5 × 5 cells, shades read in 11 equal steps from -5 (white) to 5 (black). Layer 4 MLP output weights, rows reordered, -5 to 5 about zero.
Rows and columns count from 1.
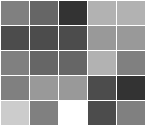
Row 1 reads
0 1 3 -2 -2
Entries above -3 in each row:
5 5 5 5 3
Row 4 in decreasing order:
3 2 0 -1 -1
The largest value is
3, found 2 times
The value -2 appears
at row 1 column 4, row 1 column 5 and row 3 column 4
